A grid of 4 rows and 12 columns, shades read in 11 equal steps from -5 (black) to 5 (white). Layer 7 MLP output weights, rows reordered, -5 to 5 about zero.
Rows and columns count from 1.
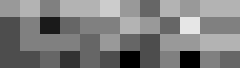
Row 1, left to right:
1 2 0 2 2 3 1 -1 2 1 2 2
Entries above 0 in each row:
10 3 5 0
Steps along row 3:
up same same down up down down up same up same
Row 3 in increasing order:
-2 -2 -1 -1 0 0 0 1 1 1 2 2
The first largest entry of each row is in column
6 10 11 9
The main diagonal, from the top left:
1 0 0 -3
